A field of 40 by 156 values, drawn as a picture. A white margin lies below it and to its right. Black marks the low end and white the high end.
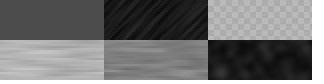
The table splits into 2 rows of 3 panels. Panel 1,1: low, flat. Panel 1,2: very low, slanting up to the right, faint in contrast. Panel 1,3: high, checkered, faint in contrast. Panel 2,1: high, streaked across, faint in contrast. Panel 2,2: middling, streaked across, faint in contrast. Panel 2,3: very low, blotchy, faint in contrast.
